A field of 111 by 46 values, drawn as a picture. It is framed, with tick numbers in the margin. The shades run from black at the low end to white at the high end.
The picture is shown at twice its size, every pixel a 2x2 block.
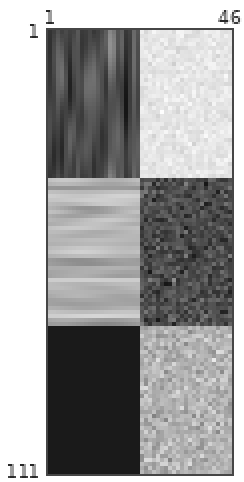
The table splits into 3 rows of 2 panels. Panel 1,1: low, streaked downward. Panel 1,2: very high, fine-grained, faint in contrast. Panel 2,1: high, streaked across. Panel 2,2: low, fine-grained. Panel 3,1: very low, flat. Panel 3,2: high, fine-grained.
